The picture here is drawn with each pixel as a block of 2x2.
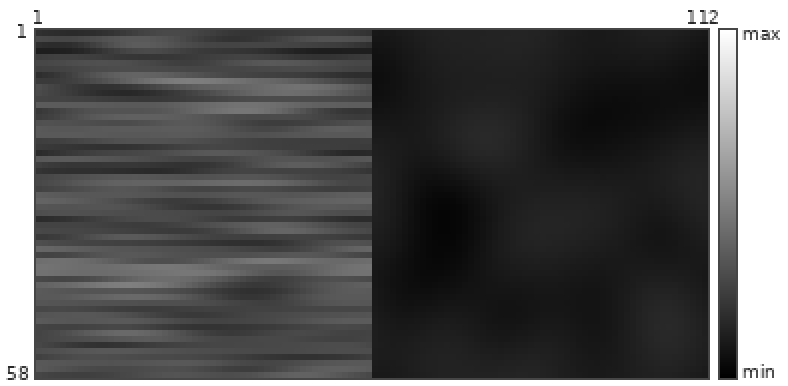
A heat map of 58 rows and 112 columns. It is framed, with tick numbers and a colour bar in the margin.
It is made of 1 by 2 panels. Panel 1,1: low, streaked across. Panel 1,2: very low, smooth, faint in contrast.
